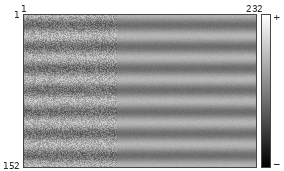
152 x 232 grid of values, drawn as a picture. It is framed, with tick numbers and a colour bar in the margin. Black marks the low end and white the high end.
Seam: vertical, 40% of the way across, the right part calmer. Average level on the scale: 60%. Slope: none. Stripes: horizontal, repeating 7 times.
